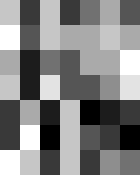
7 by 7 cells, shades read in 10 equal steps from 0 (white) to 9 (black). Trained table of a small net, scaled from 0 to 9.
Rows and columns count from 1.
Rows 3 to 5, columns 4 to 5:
6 3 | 6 6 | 2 9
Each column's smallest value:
0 0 1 2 3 2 0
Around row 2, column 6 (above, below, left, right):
3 3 3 3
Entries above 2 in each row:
5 4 6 4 6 5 4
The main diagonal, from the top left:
2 6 5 6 9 7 5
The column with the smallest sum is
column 1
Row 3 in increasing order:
0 3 3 3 5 6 8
